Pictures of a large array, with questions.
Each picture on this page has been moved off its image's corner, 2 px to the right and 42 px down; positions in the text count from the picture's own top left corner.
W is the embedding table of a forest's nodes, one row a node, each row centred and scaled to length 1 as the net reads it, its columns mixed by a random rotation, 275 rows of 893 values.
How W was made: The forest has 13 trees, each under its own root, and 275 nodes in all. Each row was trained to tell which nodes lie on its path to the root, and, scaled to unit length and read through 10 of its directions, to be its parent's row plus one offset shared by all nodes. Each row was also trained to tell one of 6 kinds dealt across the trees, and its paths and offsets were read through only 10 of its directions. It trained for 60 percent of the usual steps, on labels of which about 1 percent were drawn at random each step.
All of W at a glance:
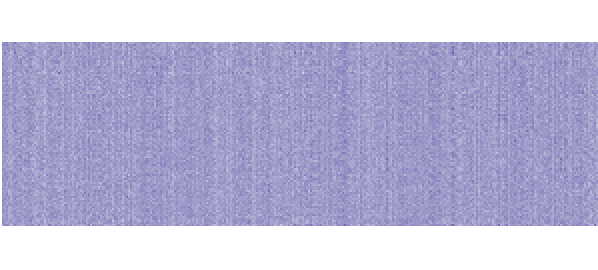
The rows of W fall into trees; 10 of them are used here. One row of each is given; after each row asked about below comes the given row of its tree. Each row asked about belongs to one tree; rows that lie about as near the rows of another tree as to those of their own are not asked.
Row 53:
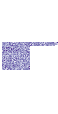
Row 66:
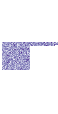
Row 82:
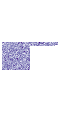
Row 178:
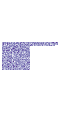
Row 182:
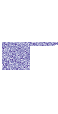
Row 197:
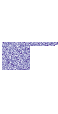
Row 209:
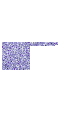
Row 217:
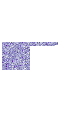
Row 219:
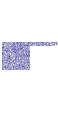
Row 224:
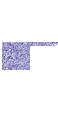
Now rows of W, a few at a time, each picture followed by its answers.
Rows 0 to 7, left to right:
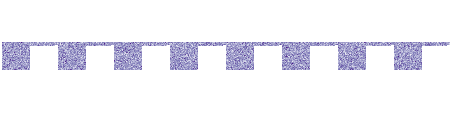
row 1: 178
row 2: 82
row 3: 209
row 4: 82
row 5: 209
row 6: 82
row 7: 209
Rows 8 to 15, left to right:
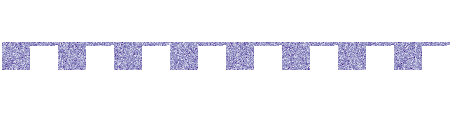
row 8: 82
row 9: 178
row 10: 224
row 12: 219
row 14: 197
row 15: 82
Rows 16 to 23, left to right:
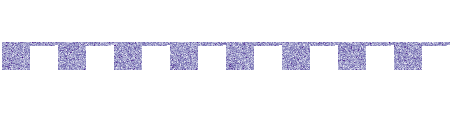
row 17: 82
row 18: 219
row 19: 82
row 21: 178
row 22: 217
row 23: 217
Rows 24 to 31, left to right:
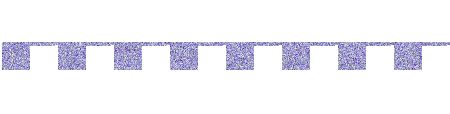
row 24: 219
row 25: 224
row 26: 217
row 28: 209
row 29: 178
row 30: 209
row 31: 197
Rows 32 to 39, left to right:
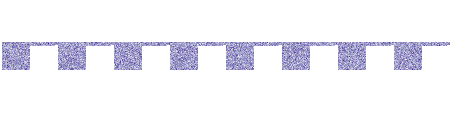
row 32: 178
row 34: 217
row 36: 82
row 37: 219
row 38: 197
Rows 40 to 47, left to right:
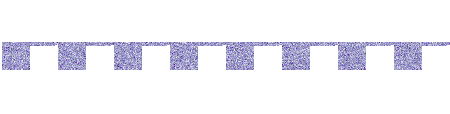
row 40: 53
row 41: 197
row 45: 209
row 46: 82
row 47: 217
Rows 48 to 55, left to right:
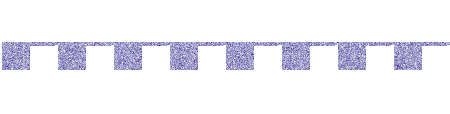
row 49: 82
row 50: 197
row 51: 53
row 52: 217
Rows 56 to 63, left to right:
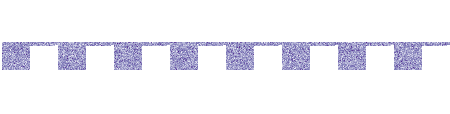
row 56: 219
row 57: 53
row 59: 82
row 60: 217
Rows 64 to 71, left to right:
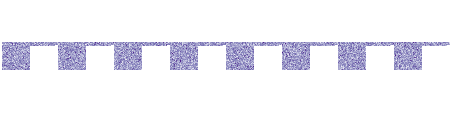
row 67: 182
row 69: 197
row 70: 217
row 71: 178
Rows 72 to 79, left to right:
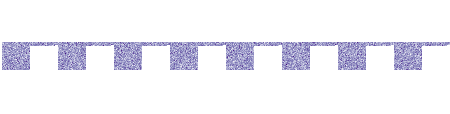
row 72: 209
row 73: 197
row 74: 197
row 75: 182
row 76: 217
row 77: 197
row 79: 82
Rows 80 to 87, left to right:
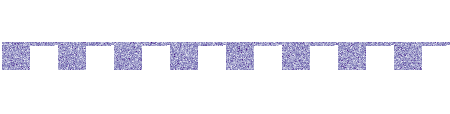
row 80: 178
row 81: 209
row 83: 209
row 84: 217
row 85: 219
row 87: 82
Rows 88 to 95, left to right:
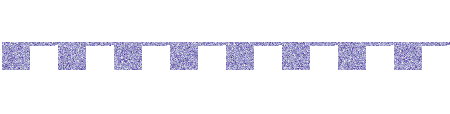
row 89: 209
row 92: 178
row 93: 219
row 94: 224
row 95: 182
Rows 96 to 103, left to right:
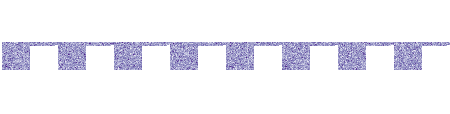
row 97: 217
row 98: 224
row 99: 197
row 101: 82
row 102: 217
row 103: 178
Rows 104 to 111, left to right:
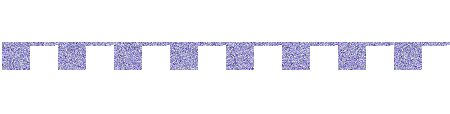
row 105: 219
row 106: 178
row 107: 217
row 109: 209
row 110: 82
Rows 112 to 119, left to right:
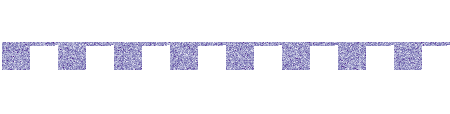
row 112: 197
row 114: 53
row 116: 82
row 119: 209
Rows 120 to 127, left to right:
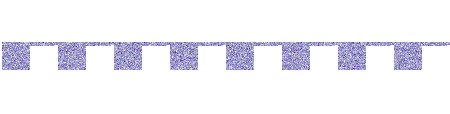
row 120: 82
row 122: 217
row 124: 217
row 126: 219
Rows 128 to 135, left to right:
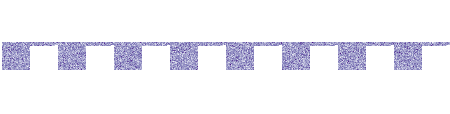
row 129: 178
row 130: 219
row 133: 219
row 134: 217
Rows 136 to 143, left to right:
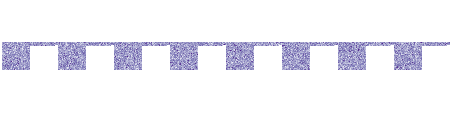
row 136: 209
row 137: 178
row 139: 197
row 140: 224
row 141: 217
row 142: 217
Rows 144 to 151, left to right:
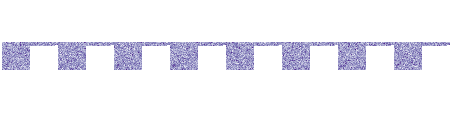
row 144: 66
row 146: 209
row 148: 217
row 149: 82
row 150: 82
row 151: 197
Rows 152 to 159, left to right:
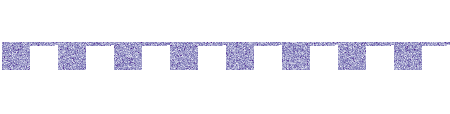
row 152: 178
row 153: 209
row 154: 209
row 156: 219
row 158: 209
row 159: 217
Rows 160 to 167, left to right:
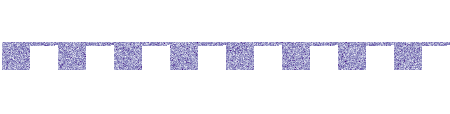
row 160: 66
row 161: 197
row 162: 224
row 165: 82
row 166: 209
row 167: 182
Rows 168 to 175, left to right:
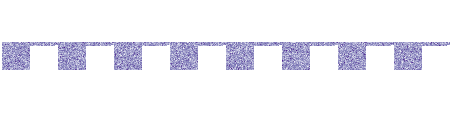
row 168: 219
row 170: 224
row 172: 209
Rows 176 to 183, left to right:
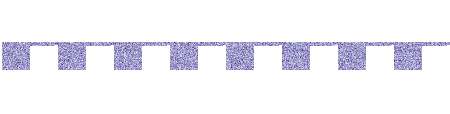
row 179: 178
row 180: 178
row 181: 217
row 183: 197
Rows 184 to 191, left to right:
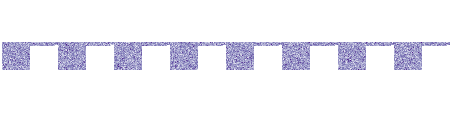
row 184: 217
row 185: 224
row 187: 219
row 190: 182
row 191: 209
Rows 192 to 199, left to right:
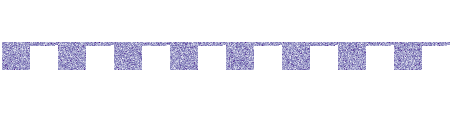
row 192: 209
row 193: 82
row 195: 224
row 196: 178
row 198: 178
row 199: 197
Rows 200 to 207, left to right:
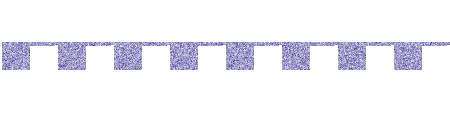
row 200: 82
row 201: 82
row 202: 209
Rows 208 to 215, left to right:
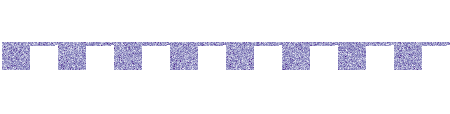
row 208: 224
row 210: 178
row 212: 197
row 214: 219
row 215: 178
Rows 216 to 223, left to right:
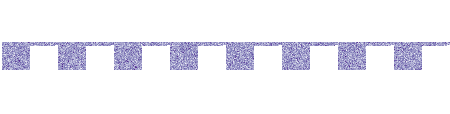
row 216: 219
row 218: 219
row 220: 217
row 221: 209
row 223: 53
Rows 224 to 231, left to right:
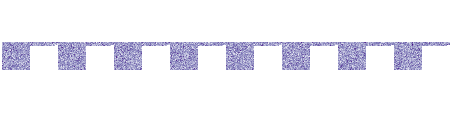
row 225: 217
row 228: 82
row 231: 66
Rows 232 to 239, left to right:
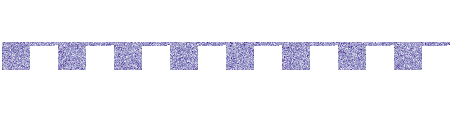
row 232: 219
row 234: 209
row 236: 178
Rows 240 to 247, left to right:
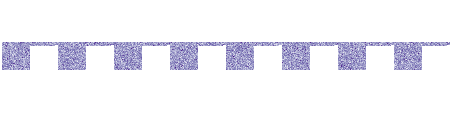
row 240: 178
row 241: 209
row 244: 219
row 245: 217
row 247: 182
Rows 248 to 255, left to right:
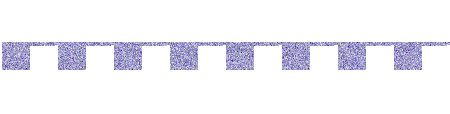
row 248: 53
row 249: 209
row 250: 197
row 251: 217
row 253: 217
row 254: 178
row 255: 82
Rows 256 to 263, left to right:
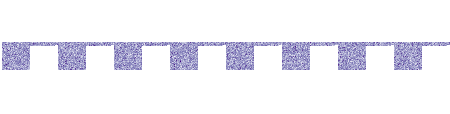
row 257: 209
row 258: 82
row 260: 224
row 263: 197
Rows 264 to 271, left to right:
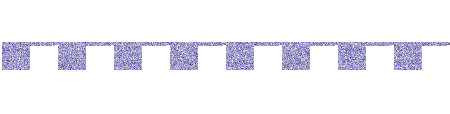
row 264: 197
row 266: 178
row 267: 197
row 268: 178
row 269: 178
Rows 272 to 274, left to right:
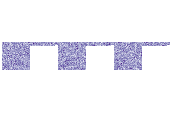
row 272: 178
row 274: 82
